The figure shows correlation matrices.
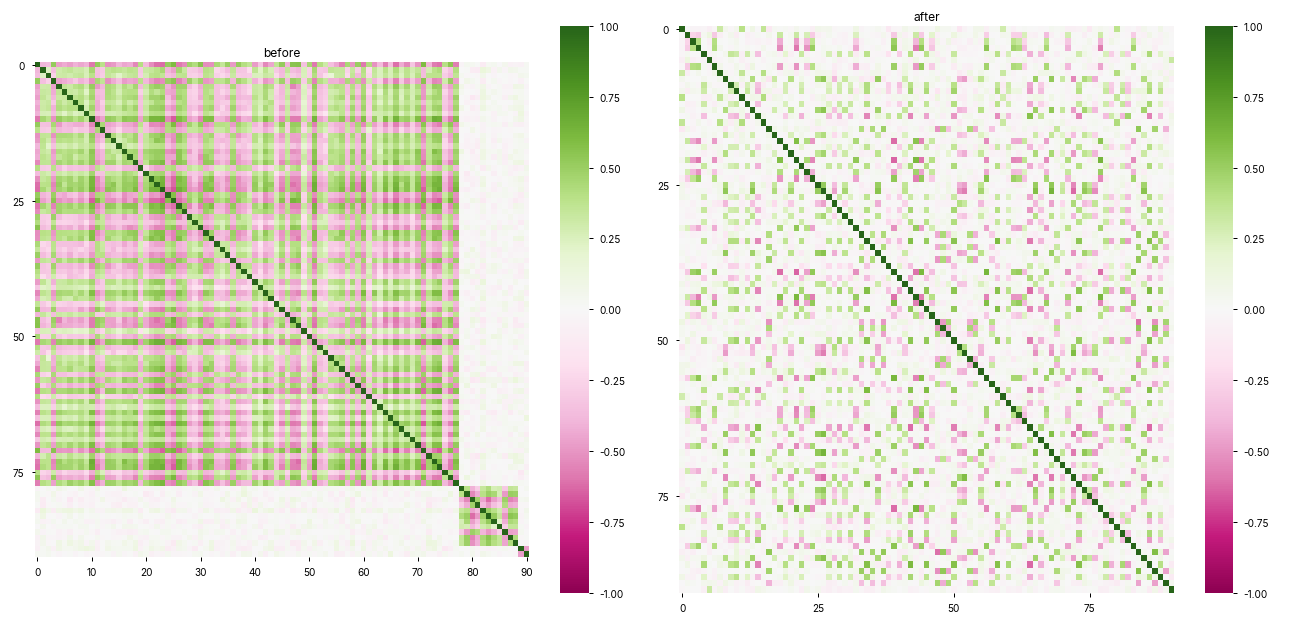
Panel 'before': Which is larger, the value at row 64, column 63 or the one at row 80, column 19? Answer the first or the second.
the first
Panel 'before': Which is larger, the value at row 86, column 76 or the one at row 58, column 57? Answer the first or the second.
the first
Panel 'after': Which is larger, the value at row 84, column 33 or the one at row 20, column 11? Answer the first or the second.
the first
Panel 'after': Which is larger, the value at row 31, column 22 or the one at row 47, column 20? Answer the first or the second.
the first
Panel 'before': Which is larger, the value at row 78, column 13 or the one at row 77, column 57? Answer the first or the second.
the first
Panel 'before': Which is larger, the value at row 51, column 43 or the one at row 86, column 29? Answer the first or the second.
the first
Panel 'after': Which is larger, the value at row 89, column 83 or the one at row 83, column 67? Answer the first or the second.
the second
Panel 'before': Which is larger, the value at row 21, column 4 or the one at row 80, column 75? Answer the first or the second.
the first
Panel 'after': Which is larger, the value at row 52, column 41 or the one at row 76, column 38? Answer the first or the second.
the second
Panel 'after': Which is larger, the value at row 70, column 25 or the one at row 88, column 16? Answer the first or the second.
the first
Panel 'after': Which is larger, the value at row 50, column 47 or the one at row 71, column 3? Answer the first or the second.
the first
